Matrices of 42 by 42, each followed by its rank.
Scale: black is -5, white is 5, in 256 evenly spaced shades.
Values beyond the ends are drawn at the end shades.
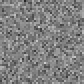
full rank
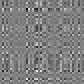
two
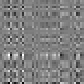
two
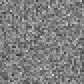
full rank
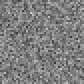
full rank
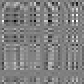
two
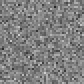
full rank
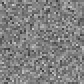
full rank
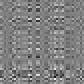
two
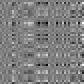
two
